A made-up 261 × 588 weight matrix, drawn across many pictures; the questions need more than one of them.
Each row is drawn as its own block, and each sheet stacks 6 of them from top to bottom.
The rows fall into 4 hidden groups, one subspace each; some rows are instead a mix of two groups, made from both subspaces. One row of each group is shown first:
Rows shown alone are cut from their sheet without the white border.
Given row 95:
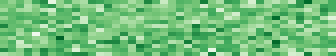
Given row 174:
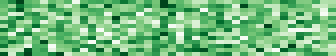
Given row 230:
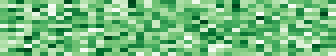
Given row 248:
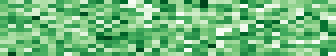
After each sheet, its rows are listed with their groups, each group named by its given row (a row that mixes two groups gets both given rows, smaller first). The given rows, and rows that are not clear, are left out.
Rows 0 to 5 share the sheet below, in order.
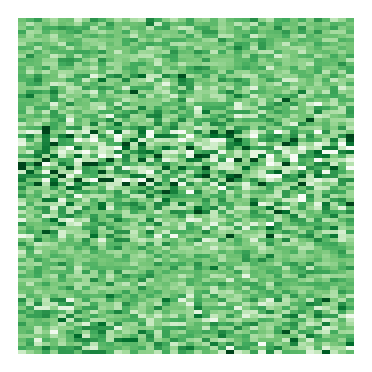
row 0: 248
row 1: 174 and 248
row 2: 230
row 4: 174
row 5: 95
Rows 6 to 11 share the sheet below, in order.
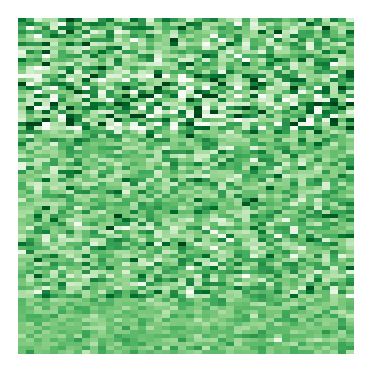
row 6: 230
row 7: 174
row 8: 230 and 248
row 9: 95 and 174
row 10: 174
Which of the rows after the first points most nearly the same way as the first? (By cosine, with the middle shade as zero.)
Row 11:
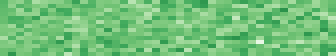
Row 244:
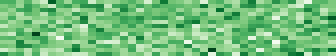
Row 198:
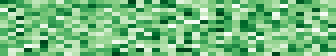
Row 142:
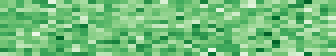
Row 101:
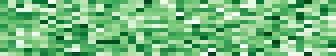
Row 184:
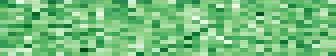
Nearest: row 198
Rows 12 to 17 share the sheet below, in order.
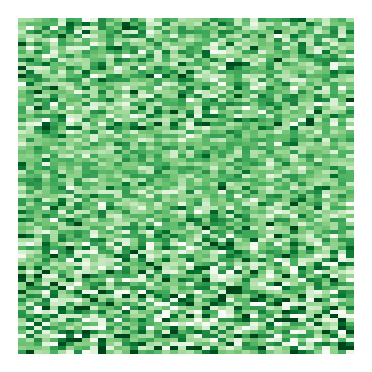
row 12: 230
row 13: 174
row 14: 230
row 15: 95
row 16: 230
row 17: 248
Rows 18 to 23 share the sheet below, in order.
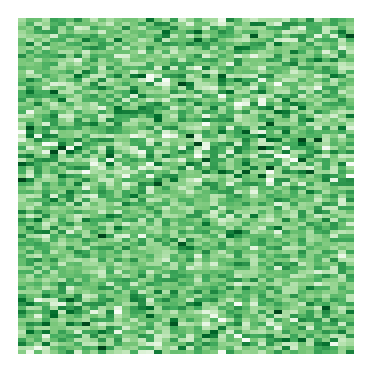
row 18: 248
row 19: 248
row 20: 95
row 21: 230
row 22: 174 and 248
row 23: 230
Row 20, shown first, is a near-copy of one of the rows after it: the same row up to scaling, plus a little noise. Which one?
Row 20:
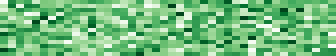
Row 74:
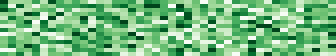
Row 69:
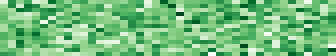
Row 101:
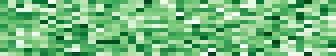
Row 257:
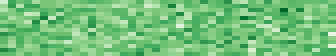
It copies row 257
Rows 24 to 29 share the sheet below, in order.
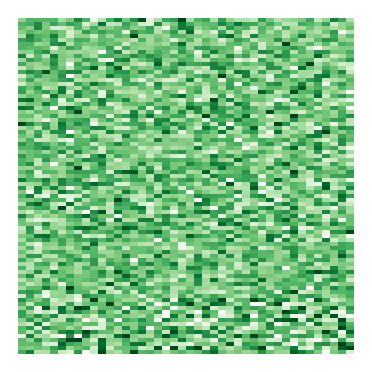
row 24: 174 and 248
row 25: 95
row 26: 95
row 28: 174
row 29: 248
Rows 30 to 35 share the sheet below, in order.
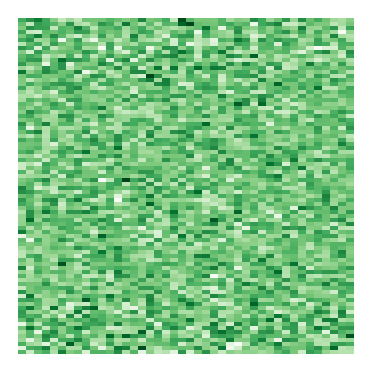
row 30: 174 and 248
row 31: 248
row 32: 230
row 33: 230
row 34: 174 and 230
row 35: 230
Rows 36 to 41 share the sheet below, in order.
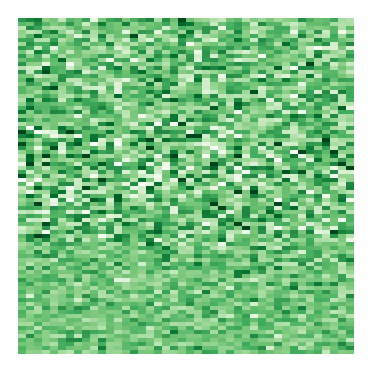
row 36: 174
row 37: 230 and 248
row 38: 230
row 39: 230
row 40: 248
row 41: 248
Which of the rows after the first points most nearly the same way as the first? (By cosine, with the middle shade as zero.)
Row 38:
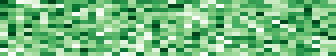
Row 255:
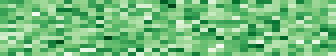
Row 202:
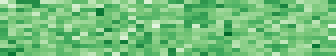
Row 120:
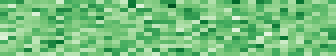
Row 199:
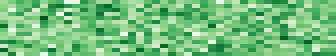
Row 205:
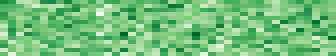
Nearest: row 205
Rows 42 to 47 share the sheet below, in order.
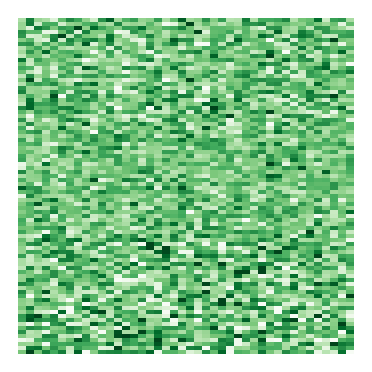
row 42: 95 and 230
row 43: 95 and 230
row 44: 230
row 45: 174
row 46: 248
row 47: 230 and 248
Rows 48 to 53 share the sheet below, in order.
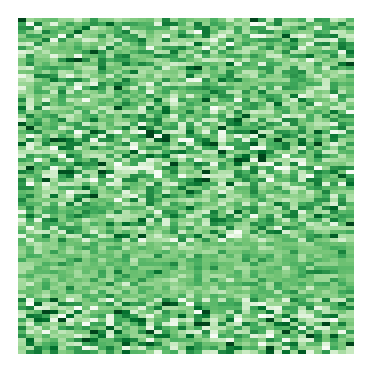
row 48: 95 and 248
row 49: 230
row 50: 248
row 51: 230
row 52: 174
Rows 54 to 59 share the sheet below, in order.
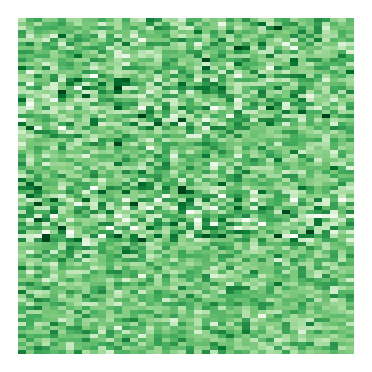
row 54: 95 and 248
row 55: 230
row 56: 230
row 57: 174
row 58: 230
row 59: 174 and 230
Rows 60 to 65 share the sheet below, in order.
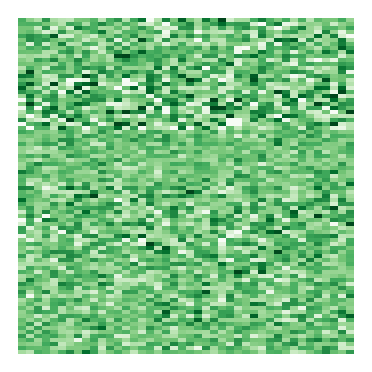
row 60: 248
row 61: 230
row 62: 230 and 248
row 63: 230
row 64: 248
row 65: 248
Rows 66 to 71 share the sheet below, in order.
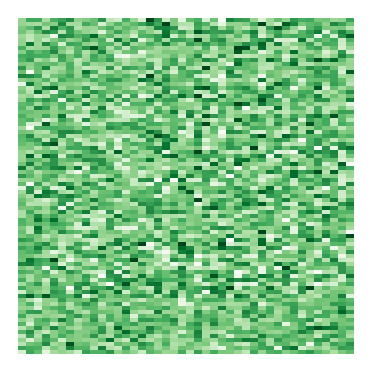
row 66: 248
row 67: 174 and 248
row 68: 230 and 248
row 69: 95
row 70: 174 and 248
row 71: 174
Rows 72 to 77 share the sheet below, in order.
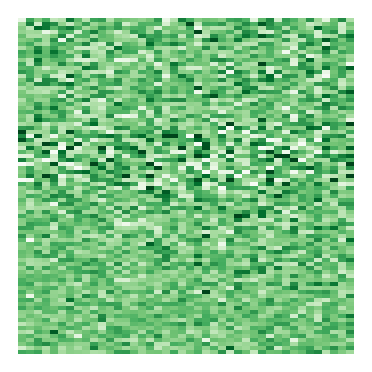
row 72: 95
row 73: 95
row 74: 95
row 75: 248
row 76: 248
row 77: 95
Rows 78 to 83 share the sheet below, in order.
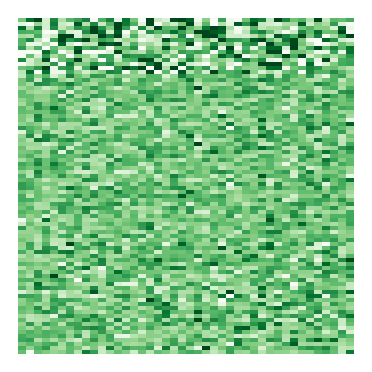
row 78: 230
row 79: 95
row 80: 95
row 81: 230
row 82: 95
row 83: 248
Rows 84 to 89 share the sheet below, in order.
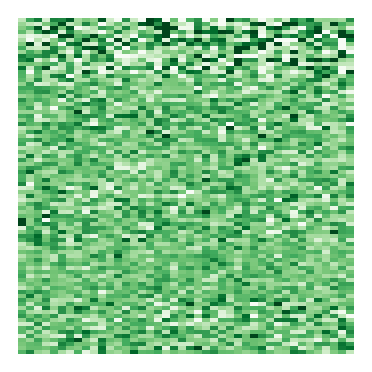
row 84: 248
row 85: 95
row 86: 174 and 248
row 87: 230
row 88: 230
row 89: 248
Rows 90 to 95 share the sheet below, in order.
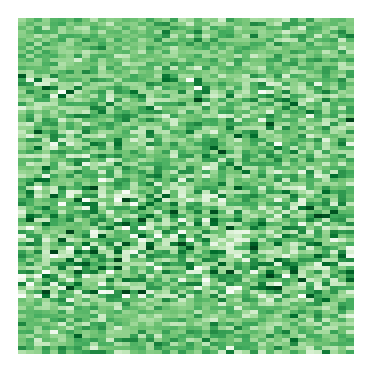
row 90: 248
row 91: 95
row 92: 230
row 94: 230
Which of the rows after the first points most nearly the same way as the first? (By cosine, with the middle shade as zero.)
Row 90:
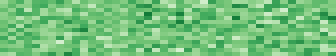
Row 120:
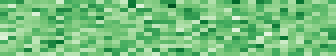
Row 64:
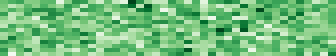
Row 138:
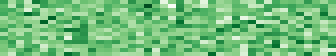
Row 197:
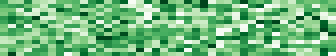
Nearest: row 138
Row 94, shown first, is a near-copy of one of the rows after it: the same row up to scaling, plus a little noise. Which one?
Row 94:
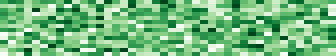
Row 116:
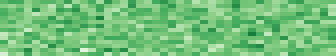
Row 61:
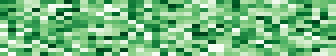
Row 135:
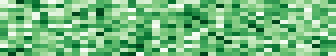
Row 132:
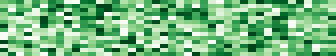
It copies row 116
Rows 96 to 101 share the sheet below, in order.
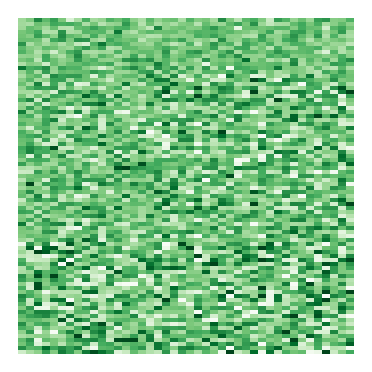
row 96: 95 and 230
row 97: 248
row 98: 248
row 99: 248
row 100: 95
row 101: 95
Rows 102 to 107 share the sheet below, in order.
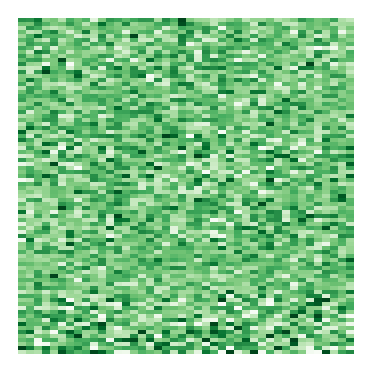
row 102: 174
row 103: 248
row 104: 95
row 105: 174 and 230
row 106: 95
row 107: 95
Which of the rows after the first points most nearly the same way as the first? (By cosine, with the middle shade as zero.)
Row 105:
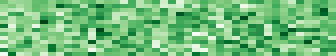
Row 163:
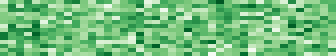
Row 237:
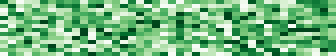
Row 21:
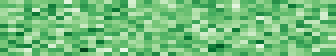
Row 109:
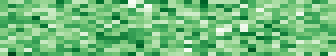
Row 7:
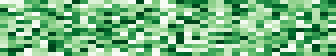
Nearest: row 237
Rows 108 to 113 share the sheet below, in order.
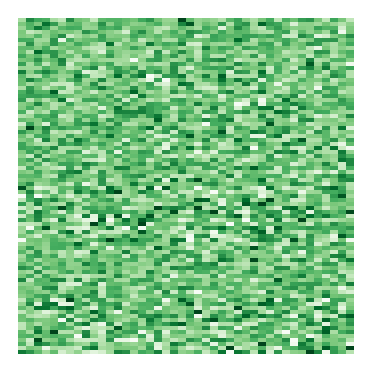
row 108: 95 and 174
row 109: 248
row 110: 248
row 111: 174
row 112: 248
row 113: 95
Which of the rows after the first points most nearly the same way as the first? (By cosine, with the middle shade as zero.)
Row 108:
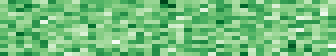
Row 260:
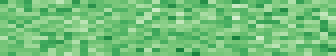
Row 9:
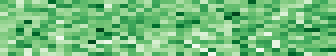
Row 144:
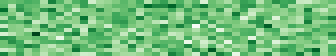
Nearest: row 144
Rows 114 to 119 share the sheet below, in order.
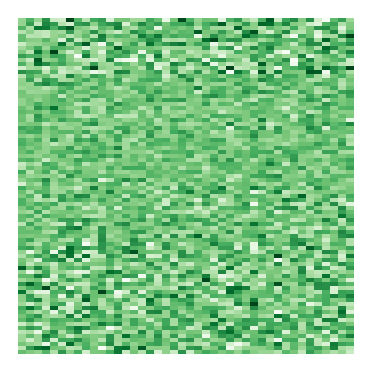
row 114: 95
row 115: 95
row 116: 230
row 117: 248
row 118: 230
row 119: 230
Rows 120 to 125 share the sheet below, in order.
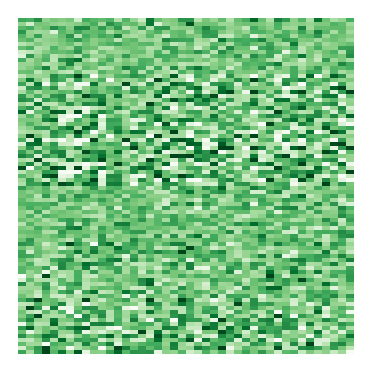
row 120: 230 and 248
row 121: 248
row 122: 248
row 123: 248
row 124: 230
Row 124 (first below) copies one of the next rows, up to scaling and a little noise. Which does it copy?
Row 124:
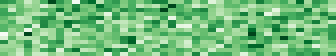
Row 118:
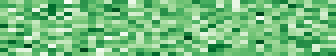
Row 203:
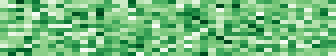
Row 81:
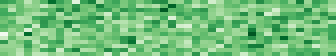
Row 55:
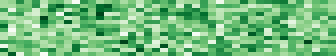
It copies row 81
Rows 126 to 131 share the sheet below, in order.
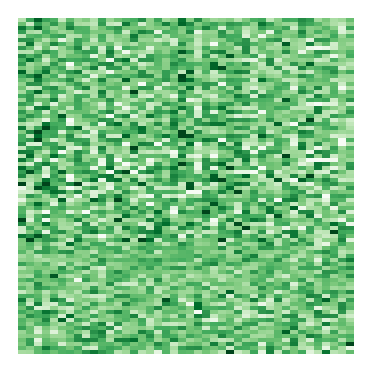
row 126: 174
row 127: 174
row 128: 174
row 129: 230
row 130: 95
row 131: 95
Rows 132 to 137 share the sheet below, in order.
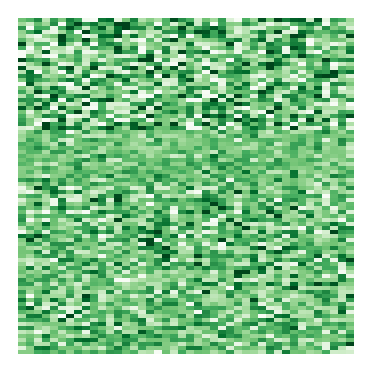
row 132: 230
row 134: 95 and 230
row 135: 230
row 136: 248
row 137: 95 and 230
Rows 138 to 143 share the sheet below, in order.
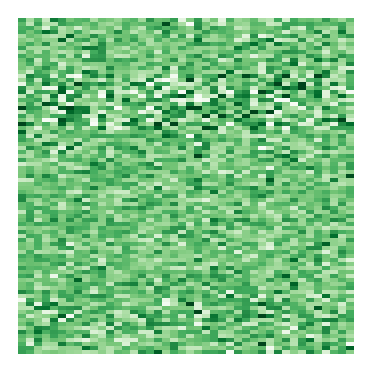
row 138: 95 and 248
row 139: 95 and 248
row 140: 95
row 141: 174 and 230
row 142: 95
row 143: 95
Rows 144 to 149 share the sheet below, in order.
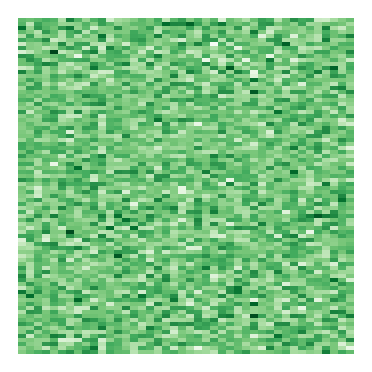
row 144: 95 and 174
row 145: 248
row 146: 95
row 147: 174
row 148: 230
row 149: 248
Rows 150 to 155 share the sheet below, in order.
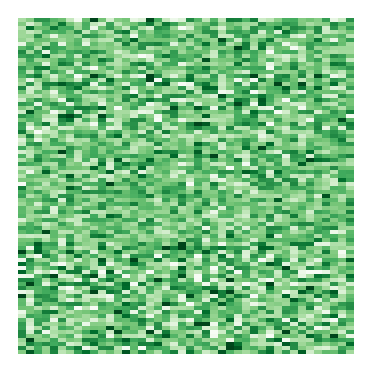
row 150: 230 and 248
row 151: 248
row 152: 174
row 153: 95 and 230
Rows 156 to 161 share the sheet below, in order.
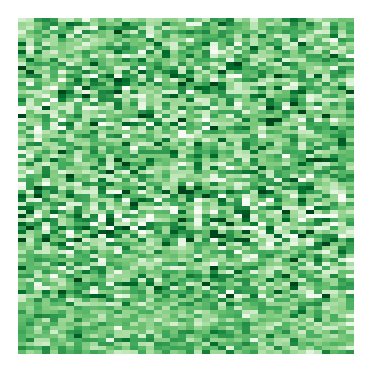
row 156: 230
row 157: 230
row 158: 174
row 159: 174
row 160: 95
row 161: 95 and 174
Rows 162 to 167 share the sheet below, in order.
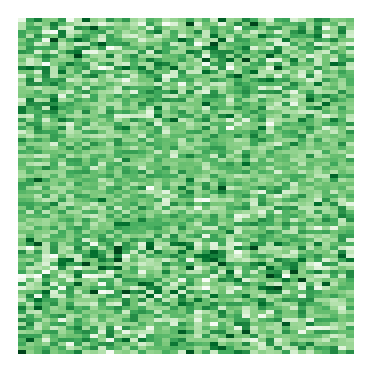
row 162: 95 and 230
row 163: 95 and 230
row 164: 174 and 230
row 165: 248
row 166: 230
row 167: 174
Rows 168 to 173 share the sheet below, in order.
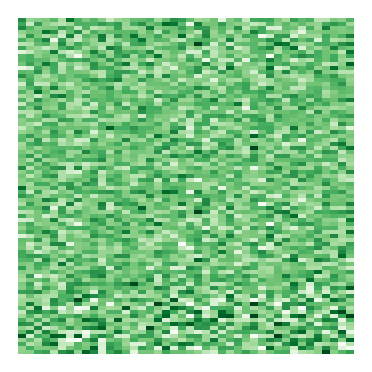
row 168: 95
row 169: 174
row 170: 248
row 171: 95
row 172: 95 and 174
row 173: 248
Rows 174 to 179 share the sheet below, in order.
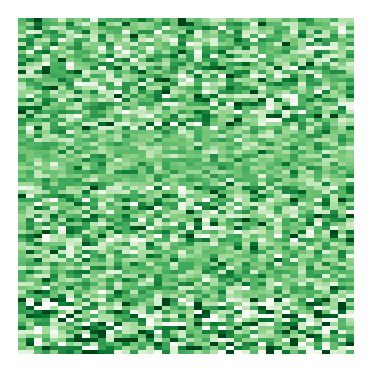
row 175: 230 and 248
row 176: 95
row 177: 174
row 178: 230
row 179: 95
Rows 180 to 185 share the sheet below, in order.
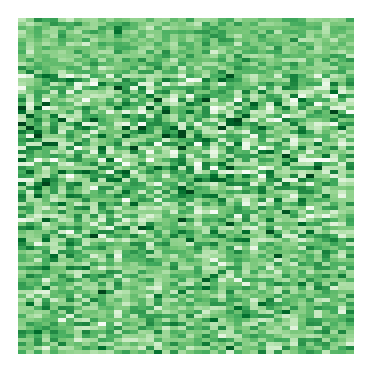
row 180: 230
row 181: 230
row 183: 174 and 230
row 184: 230
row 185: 95 and 230
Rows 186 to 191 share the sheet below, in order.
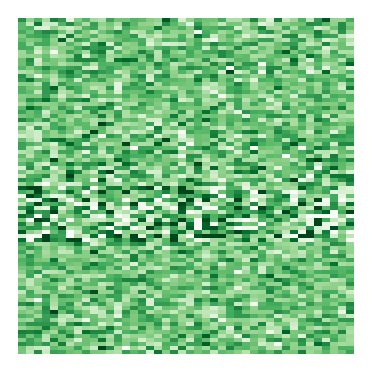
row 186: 95
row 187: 230
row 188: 174 and 248
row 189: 174
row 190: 230 and 248
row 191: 230
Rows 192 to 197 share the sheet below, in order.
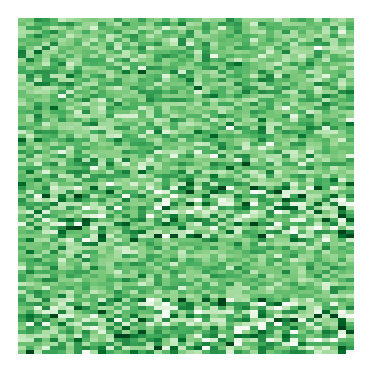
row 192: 174 and 230
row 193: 95
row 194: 174
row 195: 248
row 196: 230
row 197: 248
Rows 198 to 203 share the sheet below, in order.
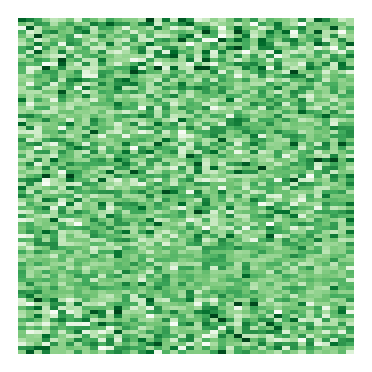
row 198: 174 and 248
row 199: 230
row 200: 174
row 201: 95
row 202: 174 and 230
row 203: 230
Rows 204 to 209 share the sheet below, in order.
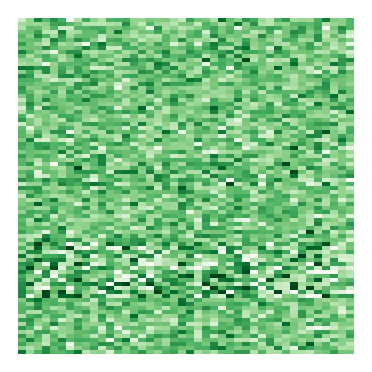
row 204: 95 and 230
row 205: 230
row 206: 95
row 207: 174
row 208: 95 and 174
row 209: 174
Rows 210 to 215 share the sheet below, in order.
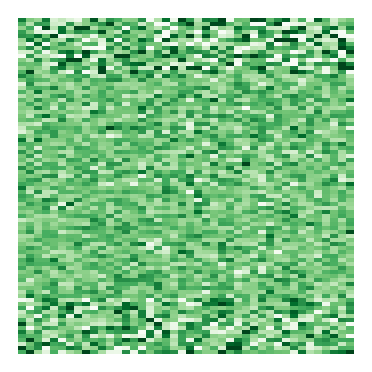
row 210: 248
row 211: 174
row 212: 174 and 248
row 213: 95
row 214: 248
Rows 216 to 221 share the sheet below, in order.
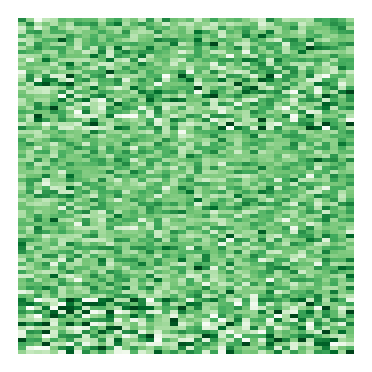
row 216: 174
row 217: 95
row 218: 174
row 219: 95
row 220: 95
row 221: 230
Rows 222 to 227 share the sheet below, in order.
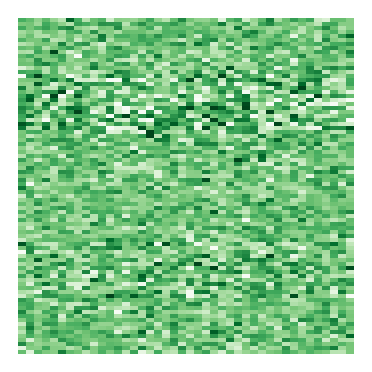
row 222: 95
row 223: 95 and 174
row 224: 248
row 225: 174
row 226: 174
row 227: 230
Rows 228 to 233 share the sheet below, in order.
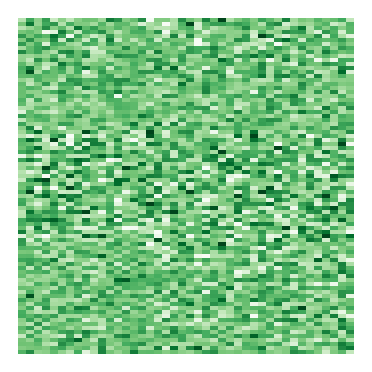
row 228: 95 and 248
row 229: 230 and 248
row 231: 95 and 230
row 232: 248
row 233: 248
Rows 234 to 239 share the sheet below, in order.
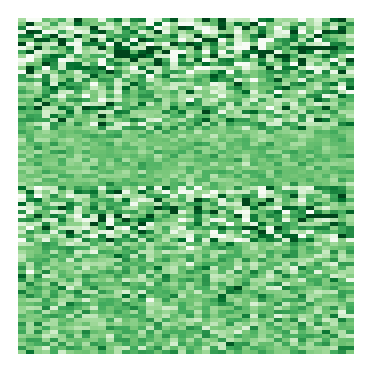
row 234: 174 and 248
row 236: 174
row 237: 174
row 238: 230
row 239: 230 and 248
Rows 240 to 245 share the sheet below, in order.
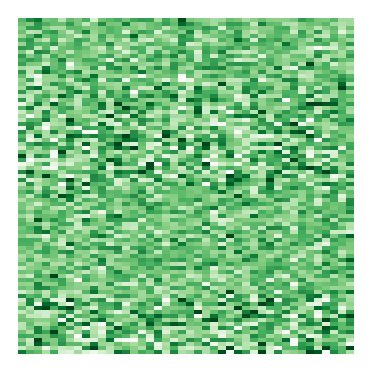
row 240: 174
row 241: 174
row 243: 95 and 230
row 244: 95
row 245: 95
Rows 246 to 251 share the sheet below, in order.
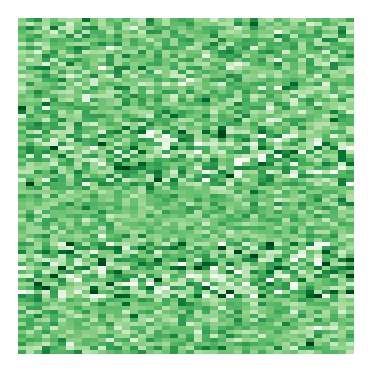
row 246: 230
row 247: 230
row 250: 95
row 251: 174
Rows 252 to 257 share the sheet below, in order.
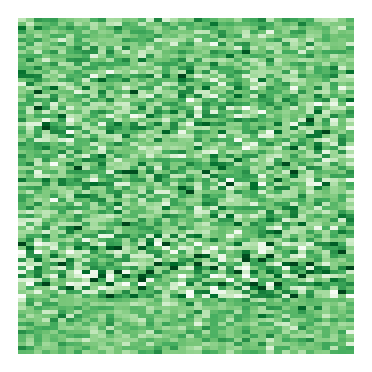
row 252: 174
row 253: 174
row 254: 95
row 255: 230 and 248
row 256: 174
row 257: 95
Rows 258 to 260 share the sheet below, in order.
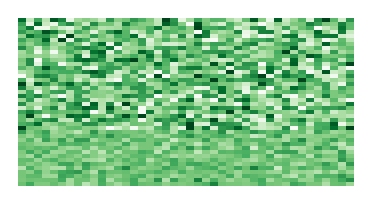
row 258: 95
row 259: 174
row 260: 248
